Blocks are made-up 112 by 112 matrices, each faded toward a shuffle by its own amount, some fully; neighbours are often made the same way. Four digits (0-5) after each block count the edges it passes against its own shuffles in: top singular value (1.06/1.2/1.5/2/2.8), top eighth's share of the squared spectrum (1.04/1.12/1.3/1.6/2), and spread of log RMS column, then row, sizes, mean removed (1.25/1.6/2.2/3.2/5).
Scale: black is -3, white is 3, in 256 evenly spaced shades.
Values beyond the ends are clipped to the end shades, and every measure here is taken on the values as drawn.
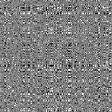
5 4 4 3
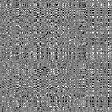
5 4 4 3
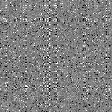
5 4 3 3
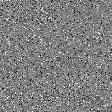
3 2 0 0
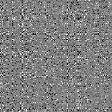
5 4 3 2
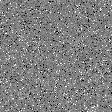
2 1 0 0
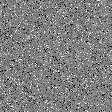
0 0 0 0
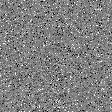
1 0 0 0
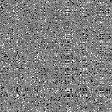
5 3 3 2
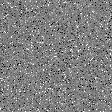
2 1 0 0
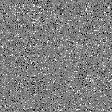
4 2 1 1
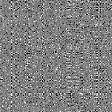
5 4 3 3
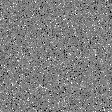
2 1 0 0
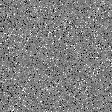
2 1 0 0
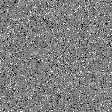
3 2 1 0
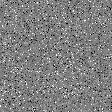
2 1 0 0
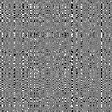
5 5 4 3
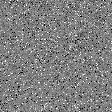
3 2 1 0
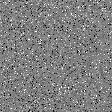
2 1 1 0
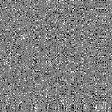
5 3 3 2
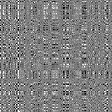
5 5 4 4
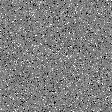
0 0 0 0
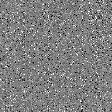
4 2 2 1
